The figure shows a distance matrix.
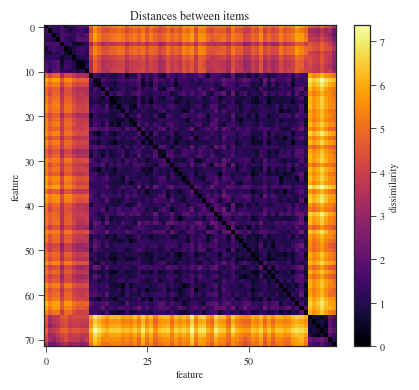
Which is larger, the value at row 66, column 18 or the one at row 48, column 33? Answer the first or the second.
the first
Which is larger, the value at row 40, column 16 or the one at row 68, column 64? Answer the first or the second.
the second
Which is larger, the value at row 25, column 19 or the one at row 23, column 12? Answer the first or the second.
the second
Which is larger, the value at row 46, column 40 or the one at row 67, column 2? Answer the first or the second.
the second
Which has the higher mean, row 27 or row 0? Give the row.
0
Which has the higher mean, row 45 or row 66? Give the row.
66
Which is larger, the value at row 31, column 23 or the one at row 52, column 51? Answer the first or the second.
the first
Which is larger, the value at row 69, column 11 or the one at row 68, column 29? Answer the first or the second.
the second
